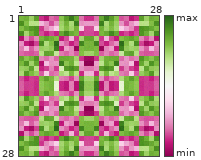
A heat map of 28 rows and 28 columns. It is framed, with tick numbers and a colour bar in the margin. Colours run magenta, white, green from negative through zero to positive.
A checkerboard runs through the table. There is no overall slope. It mirrors both left to right and top to bottom. The values fall into two levels.
